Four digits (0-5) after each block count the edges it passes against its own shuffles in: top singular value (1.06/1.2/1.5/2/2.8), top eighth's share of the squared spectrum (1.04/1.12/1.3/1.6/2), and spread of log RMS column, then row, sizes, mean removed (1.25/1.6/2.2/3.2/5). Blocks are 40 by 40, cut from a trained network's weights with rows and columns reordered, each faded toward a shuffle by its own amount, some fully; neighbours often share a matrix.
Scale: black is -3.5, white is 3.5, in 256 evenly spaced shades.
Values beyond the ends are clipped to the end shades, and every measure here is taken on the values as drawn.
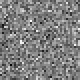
0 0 0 0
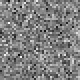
0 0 0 0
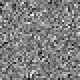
2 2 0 0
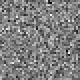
0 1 0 0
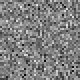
1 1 0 0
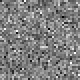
0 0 0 0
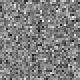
1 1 0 0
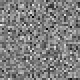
3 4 2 0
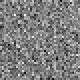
1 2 0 0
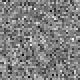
1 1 0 0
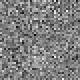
2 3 1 1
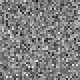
0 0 0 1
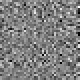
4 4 2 2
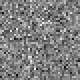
1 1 0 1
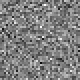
0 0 0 0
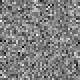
2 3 1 0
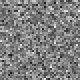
2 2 0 0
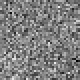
1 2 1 0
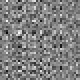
4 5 3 2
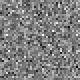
2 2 0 0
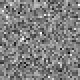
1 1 0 0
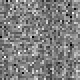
2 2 0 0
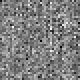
2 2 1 0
